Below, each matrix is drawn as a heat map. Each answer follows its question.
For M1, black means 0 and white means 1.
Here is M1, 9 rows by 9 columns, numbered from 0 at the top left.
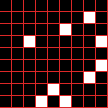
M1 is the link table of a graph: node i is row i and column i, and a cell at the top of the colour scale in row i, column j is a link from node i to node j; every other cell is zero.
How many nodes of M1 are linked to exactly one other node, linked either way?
3
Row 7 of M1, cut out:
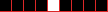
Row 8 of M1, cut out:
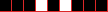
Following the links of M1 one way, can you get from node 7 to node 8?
no
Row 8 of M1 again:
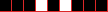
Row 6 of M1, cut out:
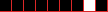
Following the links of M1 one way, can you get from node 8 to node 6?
no
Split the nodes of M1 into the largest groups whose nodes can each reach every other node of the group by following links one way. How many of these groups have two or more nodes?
1
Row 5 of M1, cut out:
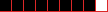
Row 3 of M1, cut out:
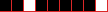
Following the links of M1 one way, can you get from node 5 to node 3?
yes
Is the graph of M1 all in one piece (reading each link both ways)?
no
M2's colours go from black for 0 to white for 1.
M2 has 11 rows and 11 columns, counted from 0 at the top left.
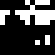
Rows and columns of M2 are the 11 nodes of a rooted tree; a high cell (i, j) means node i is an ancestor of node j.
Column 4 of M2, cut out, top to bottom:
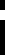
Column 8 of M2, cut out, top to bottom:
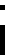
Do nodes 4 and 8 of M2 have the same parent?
no
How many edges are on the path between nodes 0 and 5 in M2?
1
